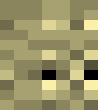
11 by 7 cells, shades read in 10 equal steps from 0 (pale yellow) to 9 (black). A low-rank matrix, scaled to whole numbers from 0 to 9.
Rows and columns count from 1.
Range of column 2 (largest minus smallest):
1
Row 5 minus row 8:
1 -1 -1 -5 -1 2 -5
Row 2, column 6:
4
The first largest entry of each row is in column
1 1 1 1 3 6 7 4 1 1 4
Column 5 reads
3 3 2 3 4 3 4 5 2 3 4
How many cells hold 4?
25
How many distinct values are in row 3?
5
